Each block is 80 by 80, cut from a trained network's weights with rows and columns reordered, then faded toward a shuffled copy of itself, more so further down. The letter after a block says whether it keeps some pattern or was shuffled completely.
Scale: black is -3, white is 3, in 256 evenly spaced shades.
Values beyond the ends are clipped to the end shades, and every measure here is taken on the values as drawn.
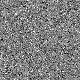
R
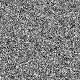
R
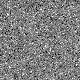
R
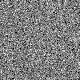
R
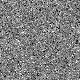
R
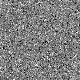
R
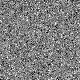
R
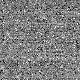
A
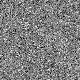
R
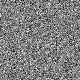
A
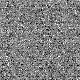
A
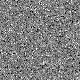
R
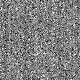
A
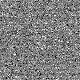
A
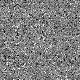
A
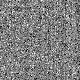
A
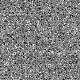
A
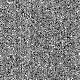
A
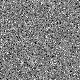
R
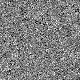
A
